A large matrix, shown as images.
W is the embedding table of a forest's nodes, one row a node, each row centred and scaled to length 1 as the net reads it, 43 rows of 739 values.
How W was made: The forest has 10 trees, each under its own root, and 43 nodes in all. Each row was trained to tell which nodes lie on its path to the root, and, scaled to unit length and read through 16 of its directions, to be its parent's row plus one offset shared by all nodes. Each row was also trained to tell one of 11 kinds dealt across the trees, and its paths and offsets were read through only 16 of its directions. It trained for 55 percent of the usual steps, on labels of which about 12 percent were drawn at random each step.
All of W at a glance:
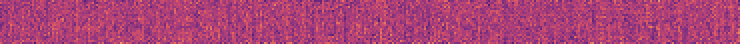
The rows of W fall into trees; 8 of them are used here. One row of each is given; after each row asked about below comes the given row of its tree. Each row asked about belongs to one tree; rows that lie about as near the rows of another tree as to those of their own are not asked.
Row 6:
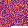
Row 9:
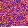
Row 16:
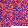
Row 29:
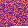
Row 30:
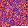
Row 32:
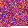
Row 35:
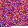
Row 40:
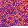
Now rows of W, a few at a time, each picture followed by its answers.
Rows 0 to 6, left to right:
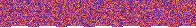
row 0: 32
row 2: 35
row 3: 40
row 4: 9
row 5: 16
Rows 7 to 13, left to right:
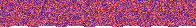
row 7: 6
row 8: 16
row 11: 6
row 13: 16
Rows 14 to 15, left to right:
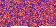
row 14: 29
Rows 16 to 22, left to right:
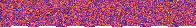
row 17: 9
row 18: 40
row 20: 30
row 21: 40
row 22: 9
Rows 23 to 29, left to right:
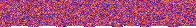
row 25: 9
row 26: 29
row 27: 29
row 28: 9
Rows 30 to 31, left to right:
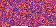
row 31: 29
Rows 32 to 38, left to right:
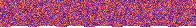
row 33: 6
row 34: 6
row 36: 30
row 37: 16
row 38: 32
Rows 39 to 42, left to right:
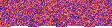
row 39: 32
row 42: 16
